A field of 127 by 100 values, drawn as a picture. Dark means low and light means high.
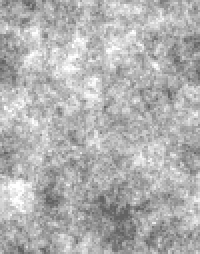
Histogram: bell-shaped. Ninth with the lowest average: bottom middle. Grain: blotchy. Mirror symmetry: none.
